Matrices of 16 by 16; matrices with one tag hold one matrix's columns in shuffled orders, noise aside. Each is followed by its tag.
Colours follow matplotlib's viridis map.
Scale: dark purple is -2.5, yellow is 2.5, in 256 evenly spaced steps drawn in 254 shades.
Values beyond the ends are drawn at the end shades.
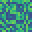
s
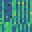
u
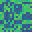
s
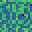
s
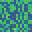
s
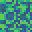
s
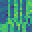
u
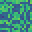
s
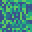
s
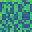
s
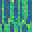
u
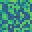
s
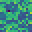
s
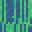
u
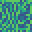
s
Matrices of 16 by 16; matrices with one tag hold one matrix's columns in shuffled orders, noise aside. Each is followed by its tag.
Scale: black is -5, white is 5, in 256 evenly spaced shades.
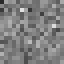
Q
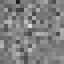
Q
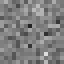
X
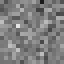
Q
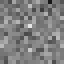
Q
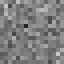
X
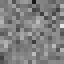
Q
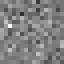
Q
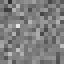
Q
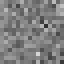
X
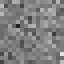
X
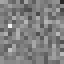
Q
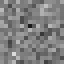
X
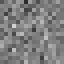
Q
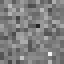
X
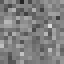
Q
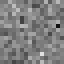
X
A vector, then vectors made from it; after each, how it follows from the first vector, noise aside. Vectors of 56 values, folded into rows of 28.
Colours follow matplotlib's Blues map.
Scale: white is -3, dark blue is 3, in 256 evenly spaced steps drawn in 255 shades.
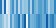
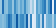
wrapped around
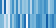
copied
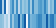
copied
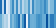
copied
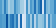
wrapped around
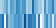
wrapped around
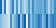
copied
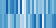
wrapped around
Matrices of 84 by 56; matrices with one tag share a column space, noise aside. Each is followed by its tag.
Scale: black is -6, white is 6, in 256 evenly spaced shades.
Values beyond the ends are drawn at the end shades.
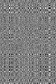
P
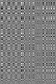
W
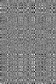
P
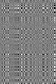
P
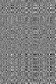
P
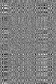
P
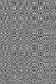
W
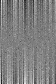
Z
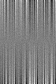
Z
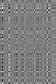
P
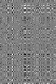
P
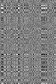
P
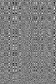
W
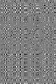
P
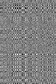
P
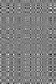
P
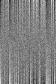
Z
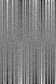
Z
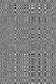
P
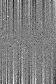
Z
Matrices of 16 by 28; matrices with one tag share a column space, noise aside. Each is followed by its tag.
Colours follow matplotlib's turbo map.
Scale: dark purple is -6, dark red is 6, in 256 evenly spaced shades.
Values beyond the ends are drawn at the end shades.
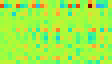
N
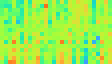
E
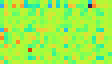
N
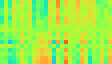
E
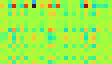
N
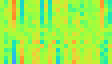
E
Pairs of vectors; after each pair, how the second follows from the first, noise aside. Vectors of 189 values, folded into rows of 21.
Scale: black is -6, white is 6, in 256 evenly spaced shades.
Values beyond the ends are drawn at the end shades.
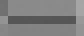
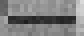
scaled up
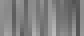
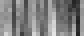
scaled up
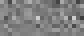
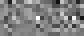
scaled up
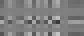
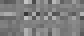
reversed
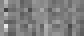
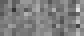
reversed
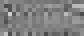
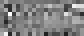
scaled up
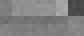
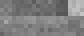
negated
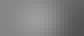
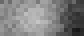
scaled up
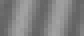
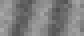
negated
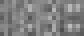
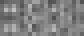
reversed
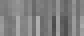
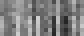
scaled up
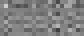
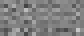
reversed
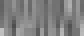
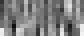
scaled up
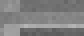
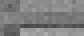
negated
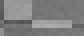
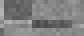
negated
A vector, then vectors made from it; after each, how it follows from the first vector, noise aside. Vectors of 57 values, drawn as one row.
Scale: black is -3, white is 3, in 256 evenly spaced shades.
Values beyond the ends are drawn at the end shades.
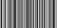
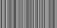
shrunk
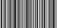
copied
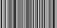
copied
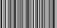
copied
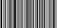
copied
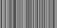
shrunk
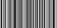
copied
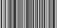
copied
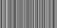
shrunk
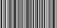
copied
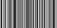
copied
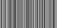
shrunk
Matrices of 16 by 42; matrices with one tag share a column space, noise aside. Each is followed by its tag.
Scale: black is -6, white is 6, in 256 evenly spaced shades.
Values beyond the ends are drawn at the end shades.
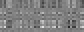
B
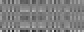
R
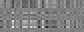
B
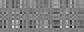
B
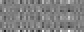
R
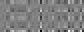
R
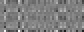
R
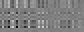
B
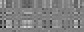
B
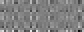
R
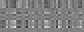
B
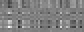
B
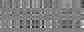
B
